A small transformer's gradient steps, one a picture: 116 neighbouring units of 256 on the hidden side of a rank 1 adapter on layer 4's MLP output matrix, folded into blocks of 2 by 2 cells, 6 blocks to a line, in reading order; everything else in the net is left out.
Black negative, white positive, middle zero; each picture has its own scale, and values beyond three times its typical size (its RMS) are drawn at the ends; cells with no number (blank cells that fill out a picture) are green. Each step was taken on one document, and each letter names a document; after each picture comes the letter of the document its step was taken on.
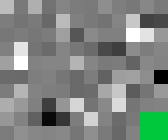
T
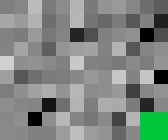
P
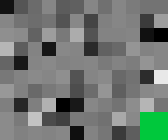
T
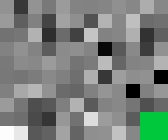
P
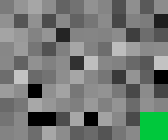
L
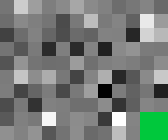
L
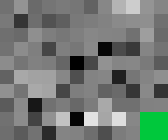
L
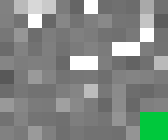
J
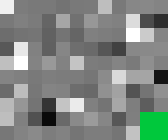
T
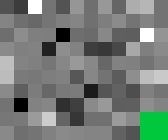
T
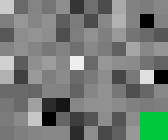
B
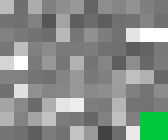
T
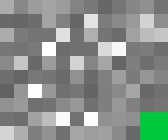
B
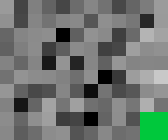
B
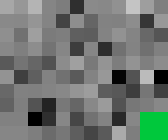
B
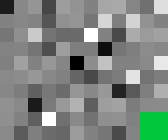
P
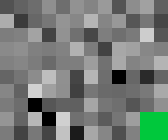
P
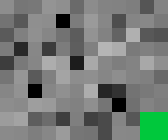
L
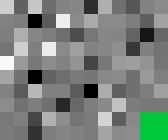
J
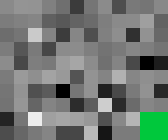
L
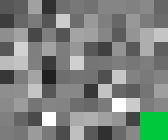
L
